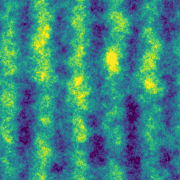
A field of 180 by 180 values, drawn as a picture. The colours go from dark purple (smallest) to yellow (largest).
Lone odd cells: none. Ninth with the lowest average: bottom right. Stripes: upright, repeating 5 times.
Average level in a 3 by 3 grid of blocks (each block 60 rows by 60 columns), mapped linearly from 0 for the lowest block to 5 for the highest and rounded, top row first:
5 4 2
4 5 2
3 2 0
